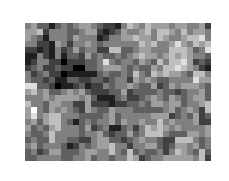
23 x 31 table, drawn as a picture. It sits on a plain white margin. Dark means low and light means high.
Stripes: none. Ninth with the highest average: top right. Odd rows or columns: none.
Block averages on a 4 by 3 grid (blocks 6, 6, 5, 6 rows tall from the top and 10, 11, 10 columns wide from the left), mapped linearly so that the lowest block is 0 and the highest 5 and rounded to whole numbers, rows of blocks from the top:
135 | 024 | 423 | 234
